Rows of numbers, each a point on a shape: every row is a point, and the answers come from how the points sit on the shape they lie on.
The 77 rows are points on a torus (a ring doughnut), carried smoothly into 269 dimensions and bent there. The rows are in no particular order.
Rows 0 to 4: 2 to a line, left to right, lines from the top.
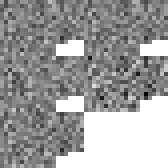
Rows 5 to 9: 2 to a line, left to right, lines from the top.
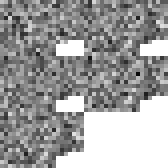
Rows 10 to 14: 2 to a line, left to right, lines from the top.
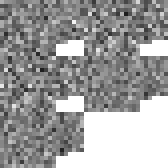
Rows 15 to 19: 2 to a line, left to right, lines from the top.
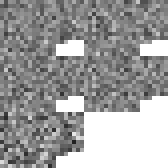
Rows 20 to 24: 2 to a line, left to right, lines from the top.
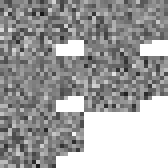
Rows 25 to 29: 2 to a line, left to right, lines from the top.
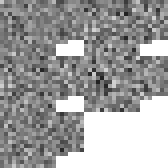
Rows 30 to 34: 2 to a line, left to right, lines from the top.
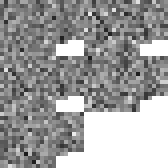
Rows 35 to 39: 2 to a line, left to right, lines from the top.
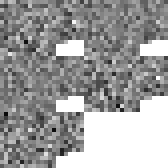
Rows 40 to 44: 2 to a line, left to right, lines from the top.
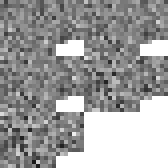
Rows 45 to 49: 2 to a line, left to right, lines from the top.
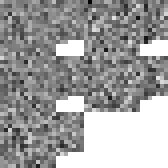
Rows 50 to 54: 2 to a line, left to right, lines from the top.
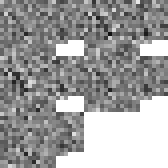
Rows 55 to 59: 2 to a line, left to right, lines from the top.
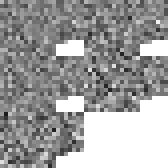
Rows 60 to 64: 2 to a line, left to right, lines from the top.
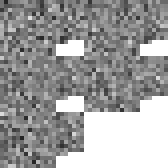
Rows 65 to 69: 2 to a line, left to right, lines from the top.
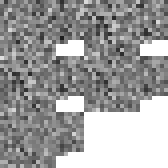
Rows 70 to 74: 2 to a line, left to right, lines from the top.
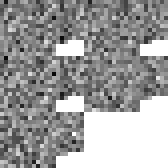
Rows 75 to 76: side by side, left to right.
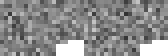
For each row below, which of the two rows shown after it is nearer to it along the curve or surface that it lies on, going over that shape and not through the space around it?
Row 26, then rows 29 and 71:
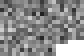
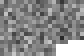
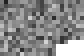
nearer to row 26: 71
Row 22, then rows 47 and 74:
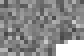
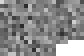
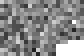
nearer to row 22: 47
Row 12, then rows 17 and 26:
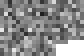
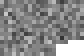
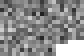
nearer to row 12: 26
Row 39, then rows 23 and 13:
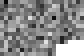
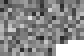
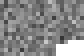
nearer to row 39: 23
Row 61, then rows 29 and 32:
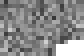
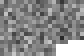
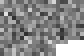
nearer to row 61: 29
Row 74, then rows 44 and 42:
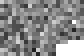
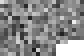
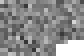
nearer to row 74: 44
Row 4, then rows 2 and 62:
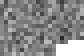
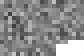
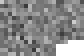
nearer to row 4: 2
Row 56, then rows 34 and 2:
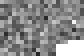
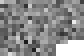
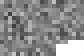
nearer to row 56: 2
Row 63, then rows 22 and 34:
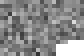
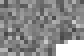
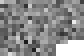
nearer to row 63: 22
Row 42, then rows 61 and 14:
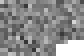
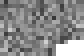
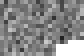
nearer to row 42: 61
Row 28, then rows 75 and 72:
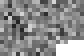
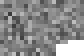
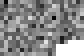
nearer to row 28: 75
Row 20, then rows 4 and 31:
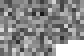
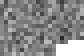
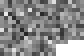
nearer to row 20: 31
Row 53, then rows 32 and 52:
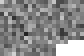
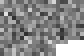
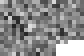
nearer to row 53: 32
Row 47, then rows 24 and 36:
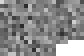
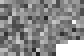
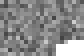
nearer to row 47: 36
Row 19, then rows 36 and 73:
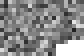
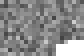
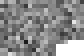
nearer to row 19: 73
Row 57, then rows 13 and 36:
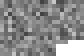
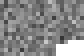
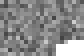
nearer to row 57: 13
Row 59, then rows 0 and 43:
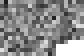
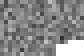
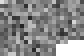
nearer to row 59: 0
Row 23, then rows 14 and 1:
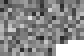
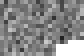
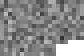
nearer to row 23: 1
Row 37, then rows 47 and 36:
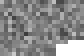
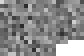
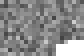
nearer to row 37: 47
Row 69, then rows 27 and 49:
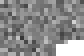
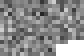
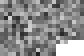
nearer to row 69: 49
